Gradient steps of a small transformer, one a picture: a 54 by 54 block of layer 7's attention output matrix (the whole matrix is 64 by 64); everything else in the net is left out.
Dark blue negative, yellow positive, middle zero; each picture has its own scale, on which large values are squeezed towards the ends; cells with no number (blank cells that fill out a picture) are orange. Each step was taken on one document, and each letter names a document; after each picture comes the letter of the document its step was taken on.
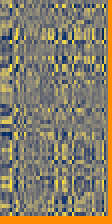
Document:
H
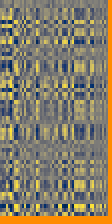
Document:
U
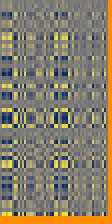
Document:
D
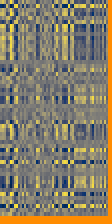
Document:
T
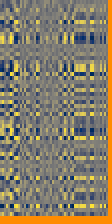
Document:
U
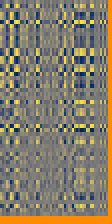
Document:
U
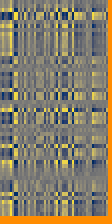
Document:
D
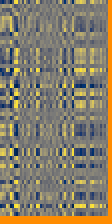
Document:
U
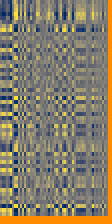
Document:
T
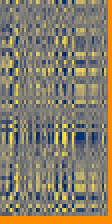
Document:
T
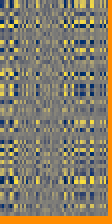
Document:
U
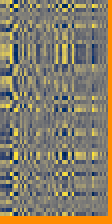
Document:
T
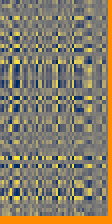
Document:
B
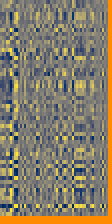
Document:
T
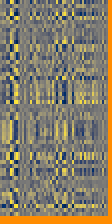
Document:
T
